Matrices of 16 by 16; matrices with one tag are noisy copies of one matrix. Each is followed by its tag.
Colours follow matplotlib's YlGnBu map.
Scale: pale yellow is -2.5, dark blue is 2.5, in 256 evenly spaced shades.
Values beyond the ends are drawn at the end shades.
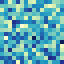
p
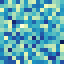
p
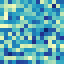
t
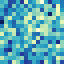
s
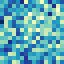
s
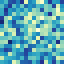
s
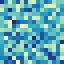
p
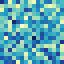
p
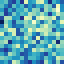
s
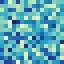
p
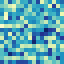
t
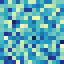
p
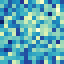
s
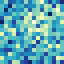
s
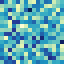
p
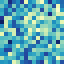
s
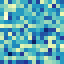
t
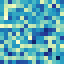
t
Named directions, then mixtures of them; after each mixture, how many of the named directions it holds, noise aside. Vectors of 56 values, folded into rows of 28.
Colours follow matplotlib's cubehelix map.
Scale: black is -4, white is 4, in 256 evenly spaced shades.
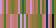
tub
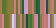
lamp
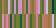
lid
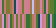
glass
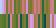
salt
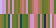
one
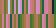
two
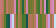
three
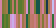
two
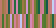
one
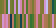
one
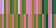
three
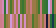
one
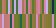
one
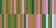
two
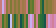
two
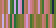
two
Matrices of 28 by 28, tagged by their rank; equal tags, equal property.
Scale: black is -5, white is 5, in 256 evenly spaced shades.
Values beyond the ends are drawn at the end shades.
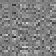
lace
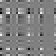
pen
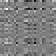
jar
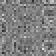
lace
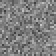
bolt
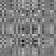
jar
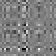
jar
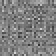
lace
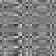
jar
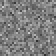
bolt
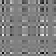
pen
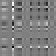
pen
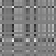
pen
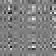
jar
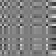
pen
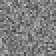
bolt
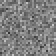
bolt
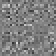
lace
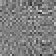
lace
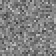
bolt
